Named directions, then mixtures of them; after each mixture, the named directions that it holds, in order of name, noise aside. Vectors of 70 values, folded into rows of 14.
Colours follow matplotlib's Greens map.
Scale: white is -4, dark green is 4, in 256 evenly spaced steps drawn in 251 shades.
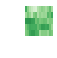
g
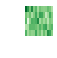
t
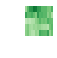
g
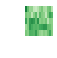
g, t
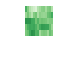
g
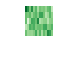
t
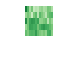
g, t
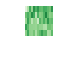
g, t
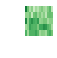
g, t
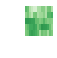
g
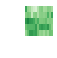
g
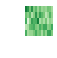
t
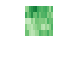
g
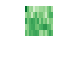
g, t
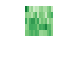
g, t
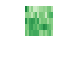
g, t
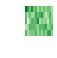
t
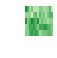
g, t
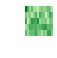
g, t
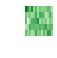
t
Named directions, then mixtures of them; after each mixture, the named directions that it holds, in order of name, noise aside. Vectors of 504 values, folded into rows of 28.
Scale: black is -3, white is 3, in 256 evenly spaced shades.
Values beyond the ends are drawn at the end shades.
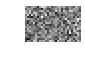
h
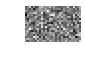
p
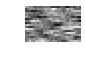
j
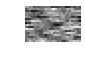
j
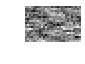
j, p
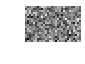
h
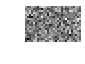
h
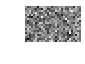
h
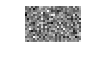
p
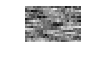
j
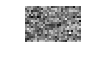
h, j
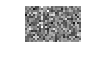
h, p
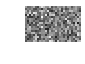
h, p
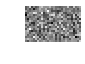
p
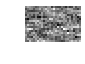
j, p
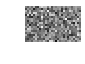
h, p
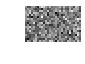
h
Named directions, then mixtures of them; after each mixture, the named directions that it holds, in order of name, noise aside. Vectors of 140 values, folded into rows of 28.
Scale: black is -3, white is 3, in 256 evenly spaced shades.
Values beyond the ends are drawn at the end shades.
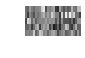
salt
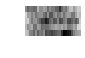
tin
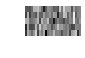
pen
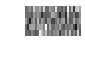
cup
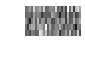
cup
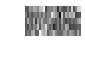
cup, salt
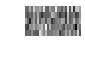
cup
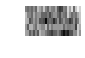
cup, tin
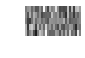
cup, pen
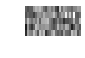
pen, salt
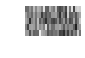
cup, tin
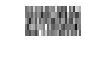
cup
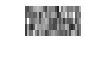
pen, salt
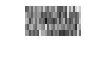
cup, tin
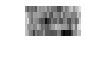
tin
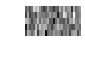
pen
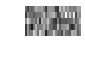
pen, salt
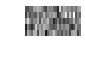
pen, salt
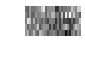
salt, tin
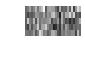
cup, salt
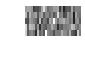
pen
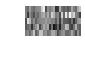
salt
